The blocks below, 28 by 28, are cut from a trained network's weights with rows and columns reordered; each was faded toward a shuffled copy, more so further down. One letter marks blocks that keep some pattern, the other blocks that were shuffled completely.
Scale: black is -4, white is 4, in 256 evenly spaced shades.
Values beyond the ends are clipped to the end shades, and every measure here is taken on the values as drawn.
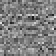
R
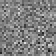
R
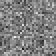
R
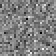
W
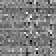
R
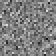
W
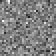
W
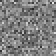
R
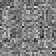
R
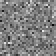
W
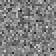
W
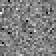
W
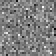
W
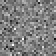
W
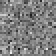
R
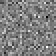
R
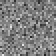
W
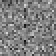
R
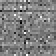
R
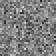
W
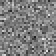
W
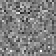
R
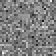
W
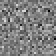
R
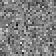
W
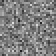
W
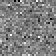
W
